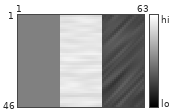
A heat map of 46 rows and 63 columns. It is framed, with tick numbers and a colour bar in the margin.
It is made of 1 by 3 panels. Panel 1,1: middling, flat. Panel 1,2: very high, streaked across, faint in contrast. Panel 1,3: low, slanting up to the right, faint in contrast.
